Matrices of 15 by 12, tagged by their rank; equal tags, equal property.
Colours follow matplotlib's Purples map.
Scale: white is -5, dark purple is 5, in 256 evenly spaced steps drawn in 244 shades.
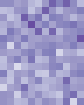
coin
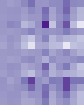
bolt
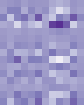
bolt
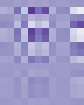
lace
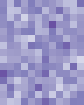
coin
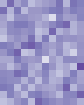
coin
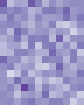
coin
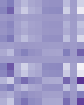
lace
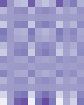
lace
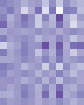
bolt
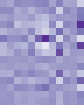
bolt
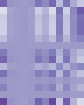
lace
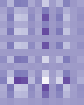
lace
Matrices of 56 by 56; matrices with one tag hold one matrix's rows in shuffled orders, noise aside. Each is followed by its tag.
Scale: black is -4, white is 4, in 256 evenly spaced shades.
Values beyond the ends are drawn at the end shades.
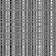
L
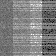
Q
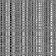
L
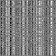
L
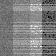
Q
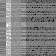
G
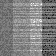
Q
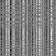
L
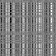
L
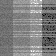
Q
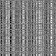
L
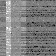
G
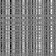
L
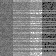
Q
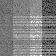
Q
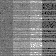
Q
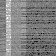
G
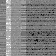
G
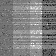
Q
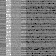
G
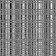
L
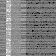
G
